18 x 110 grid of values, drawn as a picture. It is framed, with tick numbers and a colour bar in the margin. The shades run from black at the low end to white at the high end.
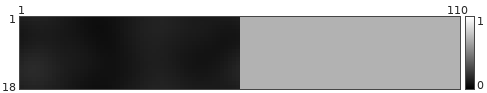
The table splits into one row of 2 panels. Panel 1,1: very low, smooth, faint in contrast. Panel 1,2: high, flat.
